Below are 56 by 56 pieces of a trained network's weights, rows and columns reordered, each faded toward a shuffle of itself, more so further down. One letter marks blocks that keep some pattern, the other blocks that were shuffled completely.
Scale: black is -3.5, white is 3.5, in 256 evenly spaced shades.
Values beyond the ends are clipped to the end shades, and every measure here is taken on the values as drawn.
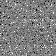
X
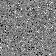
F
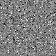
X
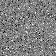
F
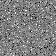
F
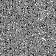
X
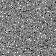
F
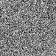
X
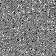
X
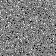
F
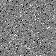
F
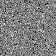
F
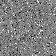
F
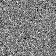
F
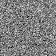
F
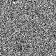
X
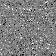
X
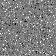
F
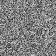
X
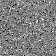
F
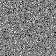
F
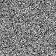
F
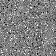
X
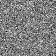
F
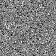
X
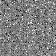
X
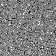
F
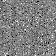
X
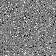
F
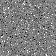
F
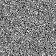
F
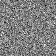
F
